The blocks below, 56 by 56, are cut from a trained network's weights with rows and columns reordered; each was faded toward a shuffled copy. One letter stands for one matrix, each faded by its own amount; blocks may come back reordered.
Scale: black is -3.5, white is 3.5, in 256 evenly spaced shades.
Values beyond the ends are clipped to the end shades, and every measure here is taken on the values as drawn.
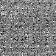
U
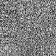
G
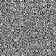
G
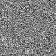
G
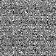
U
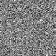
G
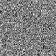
G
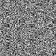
G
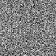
G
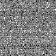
U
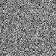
G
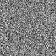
G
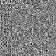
G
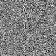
G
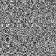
G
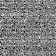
U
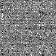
U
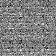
U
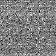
U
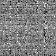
U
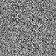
G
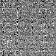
U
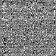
U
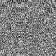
G
